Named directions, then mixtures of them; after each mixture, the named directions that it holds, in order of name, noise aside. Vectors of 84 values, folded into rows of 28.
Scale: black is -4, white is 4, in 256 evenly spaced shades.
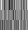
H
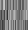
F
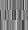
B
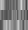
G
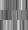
G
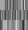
B, G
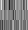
H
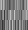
F, H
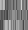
F, G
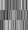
F, G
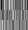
H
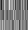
H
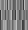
B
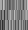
F, H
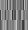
B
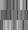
G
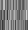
F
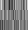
H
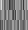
B, H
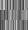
B, F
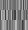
B, F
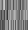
F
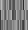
B, H
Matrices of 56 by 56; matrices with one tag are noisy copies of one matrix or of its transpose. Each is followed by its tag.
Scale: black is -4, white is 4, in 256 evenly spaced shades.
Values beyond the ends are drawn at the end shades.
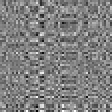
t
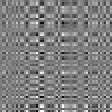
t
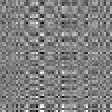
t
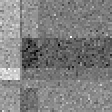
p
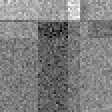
p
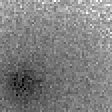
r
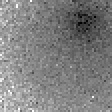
r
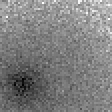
r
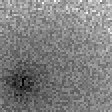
r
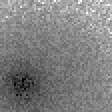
r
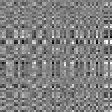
t
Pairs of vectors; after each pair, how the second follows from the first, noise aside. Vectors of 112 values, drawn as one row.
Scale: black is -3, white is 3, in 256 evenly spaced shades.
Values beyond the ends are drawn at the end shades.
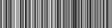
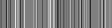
partly zeroed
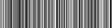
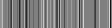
partly zeroed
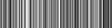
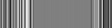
partly zeroed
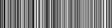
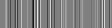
partly zeroed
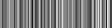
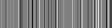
partly zeroed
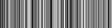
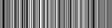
shuffled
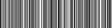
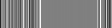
partly zeroed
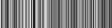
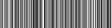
shuffled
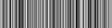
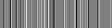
partly zeroed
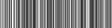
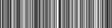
shuffled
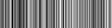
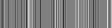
partly zeroed
